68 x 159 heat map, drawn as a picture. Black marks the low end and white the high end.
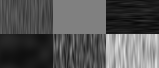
It is made of 2 by 3 panels. Panel 1,1: low, streaked downward, faint in contrast. Panel 1,2: middling, flat. Panel 1,3: very low, streaked across, faint in contrast. Panel 2,1: very low, smooth, faint in contrast. Panel 2,2: low, streaked downward. Panel 2,3: high, streaked downward.
